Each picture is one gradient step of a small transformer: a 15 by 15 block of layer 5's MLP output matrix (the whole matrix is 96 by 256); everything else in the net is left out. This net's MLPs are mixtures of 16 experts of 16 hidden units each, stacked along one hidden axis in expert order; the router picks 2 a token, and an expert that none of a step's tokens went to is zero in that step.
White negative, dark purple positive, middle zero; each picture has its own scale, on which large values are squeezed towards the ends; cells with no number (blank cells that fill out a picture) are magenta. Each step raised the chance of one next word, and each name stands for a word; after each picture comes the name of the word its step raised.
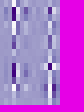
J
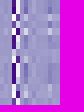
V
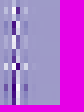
J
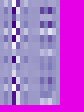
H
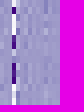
V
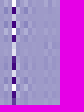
H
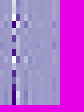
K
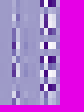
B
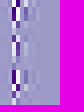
J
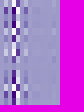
H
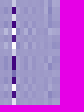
H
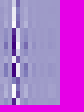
B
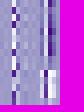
K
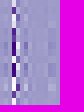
B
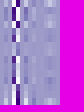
J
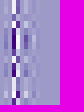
B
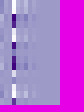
V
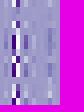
B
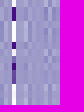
J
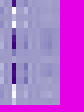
B
